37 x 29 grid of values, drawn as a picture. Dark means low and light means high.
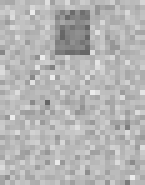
Average level on the scale: 70%. Ninth with the lowest average: top middle. Stripes: none. Odd patch: lower, in the top middle.
